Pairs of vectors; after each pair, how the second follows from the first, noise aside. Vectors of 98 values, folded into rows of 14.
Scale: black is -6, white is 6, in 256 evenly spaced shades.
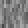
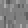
partly zeroed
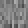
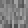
copied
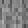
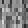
scaled up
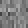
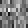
scaled up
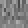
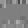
partly zeroed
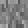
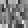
scaled up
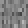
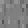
partly zeroed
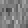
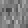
copied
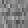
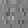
partly zeroed
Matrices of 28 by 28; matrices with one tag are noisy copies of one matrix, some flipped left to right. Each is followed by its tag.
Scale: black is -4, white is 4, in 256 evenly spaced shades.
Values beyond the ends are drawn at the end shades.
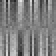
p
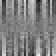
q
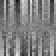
q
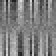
p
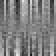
q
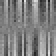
p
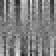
q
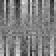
q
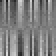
p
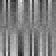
p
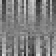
q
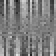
q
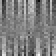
q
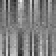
p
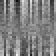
q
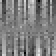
q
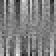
q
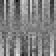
q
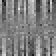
q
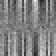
p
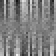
q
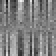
p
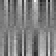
p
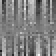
q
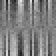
p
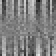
q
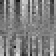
q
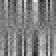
p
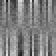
p
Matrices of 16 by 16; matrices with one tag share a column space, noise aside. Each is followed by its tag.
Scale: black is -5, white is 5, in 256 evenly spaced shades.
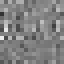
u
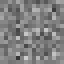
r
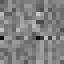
u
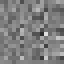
r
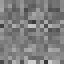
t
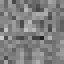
u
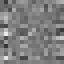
r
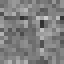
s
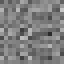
r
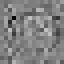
s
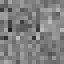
u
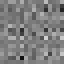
r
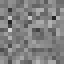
s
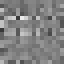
s
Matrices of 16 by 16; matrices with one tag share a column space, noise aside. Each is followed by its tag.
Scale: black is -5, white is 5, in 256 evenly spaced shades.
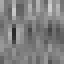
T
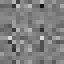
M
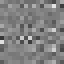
M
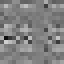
M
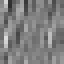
T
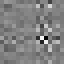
M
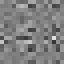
M
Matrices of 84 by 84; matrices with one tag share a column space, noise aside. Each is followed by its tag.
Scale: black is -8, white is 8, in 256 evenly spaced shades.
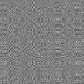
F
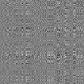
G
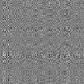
G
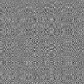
F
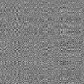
F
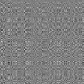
F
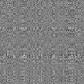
G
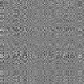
G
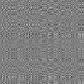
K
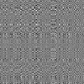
K
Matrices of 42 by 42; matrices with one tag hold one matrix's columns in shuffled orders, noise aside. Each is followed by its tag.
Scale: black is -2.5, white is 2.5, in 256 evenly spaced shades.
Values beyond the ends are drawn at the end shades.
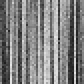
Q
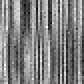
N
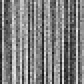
Q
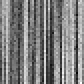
Q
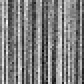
Q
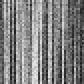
Q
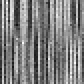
N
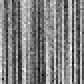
Q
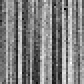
Q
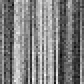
Q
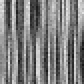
N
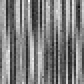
N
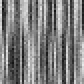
N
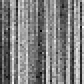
Q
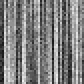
Q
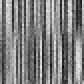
N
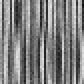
N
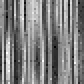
N
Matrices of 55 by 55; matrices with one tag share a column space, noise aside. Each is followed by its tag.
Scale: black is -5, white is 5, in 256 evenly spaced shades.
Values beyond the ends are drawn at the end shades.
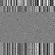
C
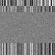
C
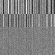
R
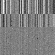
R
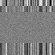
C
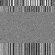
C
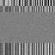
C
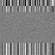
C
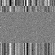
C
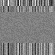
C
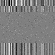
C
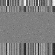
C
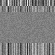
C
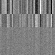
R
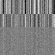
R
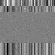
C
